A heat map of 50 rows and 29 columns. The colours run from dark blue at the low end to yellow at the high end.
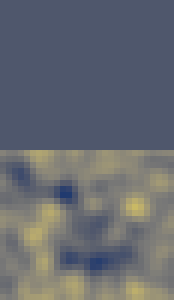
The table splits into 2 rows of 1 panel. Panel 1,1: low, flat. Panel 2,1: middling, blotchy, strong in contrast.
